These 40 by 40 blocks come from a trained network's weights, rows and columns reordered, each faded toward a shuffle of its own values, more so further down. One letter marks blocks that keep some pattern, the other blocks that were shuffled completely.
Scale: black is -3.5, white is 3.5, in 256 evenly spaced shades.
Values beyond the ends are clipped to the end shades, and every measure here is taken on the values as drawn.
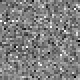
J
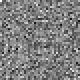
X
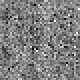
X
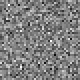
X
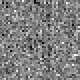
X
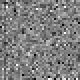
X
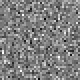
J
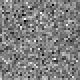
J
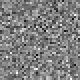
X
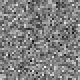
J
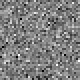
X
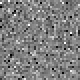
J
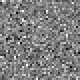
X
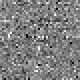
X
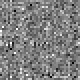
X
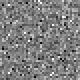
J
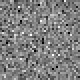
J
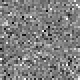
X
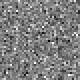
J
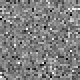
J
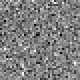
J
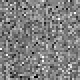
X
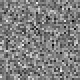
X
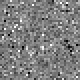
J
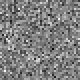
J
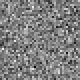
J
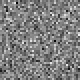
X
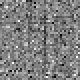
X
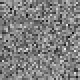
J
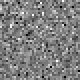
J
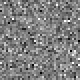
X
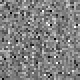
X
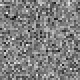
J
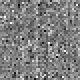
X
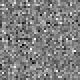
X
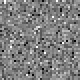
J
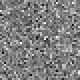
J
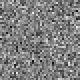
X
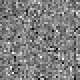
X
